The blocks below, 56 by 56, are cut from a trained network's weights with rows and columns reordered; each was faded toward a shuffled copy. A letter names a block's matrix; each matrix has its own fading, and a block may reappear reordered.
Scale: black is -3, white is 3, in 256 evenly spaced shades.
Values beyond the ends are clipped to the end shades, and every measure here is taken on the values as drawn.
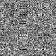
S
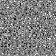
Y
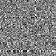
S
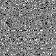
Y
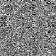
S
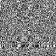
S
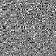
Y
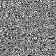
Y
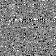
Y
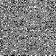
Y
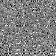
Y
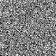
S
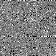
Y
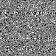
Y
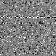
Y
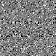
Y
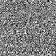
S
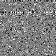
Y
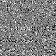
Y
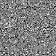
Y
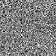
S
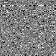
Y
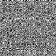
S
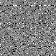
Y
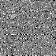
Y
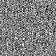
S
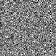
S
